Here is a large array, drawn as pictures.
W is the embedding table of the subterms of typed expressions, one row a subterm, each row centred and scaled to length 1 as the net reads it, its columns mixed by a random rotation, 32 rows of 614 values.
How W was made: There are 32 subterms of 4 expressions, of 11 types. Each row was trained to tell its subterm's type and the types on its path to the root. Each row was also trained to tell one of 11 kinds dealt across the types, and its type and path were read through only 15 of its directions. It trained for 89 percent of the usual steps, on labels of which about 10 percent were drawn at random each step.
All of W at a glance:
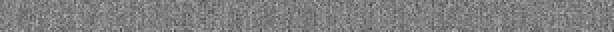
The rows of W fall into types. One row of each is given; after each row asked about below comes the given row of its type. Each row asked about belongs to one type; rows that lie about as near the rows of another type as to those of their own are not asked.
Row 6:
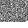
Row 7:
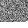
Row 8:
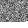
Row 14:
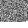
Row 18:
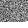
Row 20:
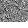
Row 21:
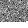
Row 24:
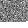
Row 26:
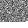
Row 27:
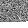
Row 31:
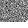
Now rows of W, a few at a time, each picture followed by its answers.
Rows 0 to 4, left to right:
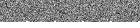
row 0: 7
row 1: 6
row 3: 27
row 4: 7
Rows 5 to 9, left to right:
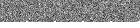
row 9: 20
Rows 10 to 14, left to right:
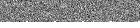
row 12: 26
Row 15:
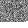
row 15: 24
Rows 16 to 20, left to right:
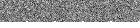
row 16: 26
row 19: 24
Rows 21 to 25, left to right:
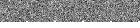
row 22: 24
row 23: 21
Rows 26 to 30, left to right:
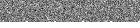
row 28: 21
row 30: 31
